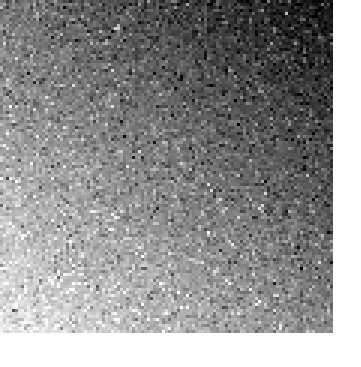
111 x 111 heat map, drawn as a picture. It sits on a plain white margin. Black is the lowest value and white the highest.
The ninth with the highest average is the bottom left. The grain is fine, like static. The values follow a bell shape. The top right is the ninth with the lowest average. There are no regular stripes. Values rise toward the bottom left. No single row or column stands out from its neighbours.
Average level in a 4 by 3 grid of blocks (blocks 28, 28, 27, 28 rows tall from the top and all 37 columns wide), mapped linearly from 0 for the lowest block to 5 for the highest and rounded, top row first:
210 / 321 / 432 / 543
